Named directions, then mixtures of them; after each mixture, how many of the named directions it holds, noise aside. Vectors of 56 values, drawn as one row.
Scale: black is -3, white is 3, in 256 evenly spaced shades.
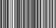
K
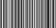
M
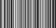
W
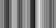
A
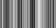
two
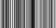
three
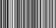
one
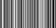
three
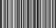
two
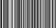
two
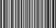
two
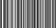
three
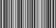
three
